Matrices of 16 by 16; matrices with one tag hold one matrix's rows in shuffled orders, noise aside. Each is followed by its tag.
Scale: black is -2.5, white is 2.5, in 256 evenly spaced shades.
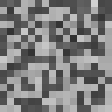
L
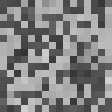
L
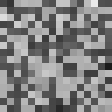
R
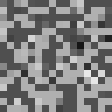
R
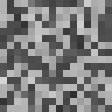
R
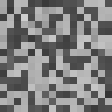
R
